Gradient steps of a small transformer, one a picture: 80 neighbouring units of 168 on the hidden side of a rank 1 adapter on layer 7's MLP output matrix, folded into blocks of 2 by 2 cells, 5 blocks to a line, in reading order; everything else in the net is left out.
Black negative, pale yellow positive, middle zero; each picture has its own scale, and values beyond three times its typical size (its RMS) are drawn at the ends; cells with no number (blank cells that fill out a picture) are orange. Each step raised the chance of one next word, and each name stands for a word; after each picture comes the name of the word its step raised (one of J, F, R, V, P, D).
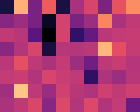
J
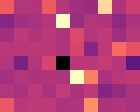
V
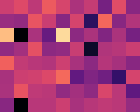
J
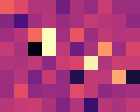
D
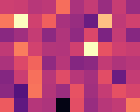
J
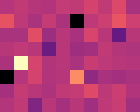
J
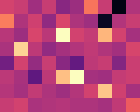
D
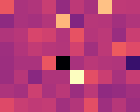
V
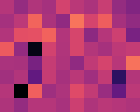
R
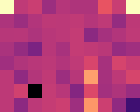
V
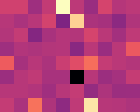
R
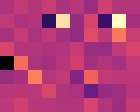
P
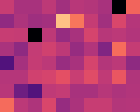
P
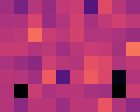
V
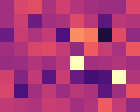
R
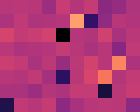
R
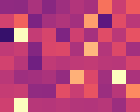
R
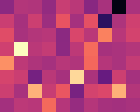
D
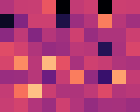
J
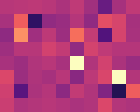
V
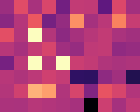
P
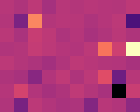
V
